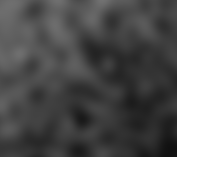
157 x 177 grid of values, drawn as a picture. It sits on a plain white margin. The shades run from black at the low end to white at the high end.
Slope: up to the top left. Ninth with the lowest average: bottom right. Grain: smooth. Mirror symmetry: none.
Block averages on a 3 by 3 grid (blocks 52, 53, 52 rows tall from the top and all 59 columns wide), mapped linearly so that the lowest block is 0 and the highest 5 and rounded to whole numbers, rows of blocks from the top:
5 4 3 | 4 2 1 | 2 1 0
